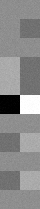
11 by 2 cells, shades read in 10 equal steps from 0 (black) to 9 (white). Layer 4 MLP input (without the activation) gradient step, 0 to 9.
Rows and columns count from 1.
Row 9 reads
5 5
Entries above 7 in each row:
0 0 0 0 0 1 0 0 0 0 0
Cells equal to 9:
1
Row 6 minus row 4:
-6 5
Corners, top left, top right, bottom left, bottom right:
5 5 5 5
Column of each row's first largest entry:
1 1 1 1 1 2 1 2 1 2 1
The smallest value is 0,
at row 6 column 1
